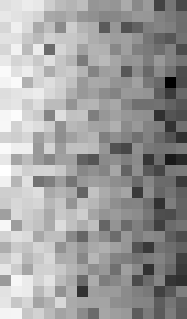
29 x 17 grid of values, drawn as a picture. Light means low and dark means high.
Overall the values sit about 40% of the way up the scale. Values rise toward the right. The texture is fine-grained noise.
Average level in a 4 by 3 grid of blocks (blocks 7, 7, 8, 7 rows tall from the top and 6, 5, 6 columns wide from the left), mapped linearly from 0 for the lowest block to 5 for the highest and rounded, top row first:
0 2 4 | 0 2 5 | 1 3 5 | 0 3 5
